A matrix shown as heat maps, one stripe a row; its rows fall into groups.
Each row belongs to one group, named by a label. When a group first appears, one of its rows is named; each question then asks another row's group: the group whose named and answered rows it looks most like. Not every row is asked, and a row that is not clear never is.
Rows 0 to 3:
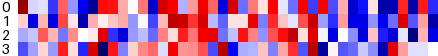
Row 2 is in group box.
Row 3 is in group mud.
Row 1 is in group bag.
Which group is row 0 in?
bag
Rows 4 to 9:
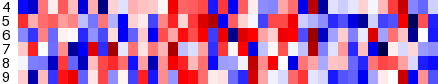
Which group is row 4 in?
mud
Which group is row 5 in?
box
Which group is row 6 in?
mud
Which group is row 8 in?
bag
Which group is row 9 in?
bag
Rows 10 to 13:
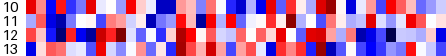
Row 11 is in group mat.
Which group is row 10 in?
mat
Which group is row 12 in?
bag
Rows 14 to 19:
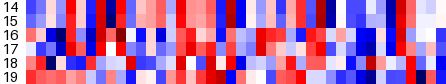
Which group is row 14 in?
mud
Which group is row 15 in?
mud
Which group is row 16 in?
bag
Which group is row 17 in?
bag
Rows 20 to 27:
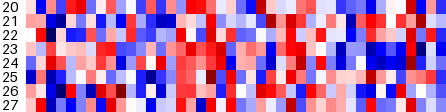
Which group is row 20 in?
bag
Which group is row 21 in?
mat
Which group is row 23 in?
box
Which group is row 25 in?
mat
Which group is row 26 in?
bag
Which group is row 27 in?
mat
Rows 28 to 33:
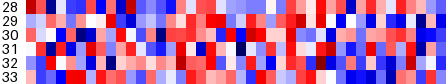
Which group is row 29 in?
box
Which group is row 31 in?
mat
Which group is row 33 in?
bag
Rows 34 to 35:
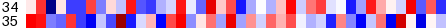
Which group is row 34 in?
mat
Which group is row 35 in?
mud
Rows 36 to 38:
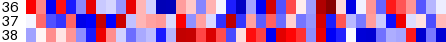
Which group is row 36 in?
mat
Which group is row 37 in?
mud
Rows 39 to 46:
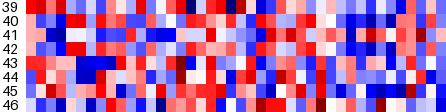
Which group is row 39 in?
box
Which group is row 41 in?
mat
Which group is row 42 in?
bag
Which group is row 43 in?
mud
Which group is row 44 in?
box
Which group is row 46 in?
bag
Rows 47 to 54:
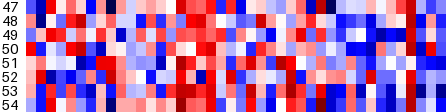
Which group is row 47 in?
mud
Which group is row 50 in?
bag
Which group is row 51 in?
box
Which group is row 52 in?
mat
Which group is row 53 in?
mud
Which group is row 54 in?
mud
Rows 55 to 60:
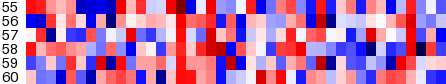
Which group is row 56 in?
mud
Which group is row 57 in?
mat
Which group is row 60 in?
bag
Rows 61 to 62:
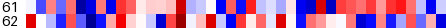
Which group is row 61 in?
mud
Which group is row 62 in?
bag
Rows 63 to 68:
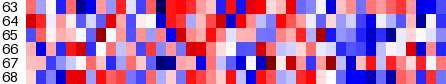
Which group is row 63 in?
mud
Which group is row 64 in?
box
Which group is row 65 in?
box
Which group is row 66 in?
bag
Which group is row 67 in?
mat
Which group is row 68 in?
bag
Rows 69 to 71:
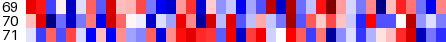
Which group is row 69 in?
mat
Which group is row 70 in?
mat
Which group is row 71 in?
mud
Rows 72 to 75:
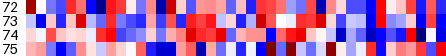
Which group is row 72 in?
bag
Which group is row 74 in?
box
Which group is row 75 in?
mat
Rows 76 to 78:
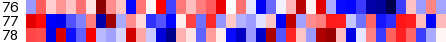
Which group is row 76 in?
box
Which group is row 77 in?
mat
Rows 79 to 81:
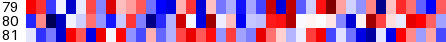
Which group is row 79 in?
mat
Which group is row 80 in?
mat
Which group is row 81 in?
bag
